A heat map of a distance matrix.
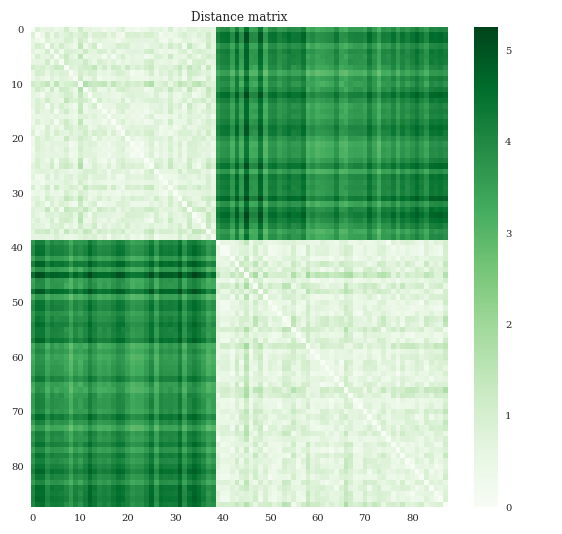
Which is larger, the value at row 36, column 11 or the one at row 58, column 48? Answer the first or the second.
the second
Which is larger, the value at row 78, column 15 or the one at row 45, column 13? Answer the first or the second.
the second
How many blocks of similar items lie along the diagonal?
2
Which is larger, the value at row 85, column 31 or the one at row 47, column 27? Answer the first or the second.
the first
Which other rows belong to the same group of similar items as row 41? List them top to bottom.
39, 40, 42, 43, 44, 45, 46, 47, 48, 49, 50, 51, 52, 53, 54, 55, 56, 57, 58, 59, 60, 61, 62, 63, 64, 65, 66, 67, 68, 69, 70, 71, 72, 73, 74, 75, 76, 77, 78, 79, 80, 81, 82, 83, 84, 85, 86, 87
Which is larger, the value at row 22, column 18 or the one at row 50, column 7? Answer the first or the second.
the second
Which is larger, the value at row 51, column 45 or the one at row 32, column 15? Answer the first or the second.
the first
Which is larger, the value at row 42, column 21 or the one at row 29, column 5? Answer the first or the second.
the first
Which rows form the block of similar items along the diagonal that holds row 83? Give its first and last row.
39 to 87
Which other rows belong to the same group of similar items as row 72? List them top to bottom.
39, 40, 41, 42, 43, 44, 45, 46, 47, 48, 49, 50, 51, 52, 53, 54, 55, 56, 57, 58, 59, 60, 61, 62, 63, 64, 65, 66, 67, 68, 69, 70, 71, 73, 74, 75, 76, 77, 78, 79, 80, 81, 82, 83, 84, 85, 86, 87
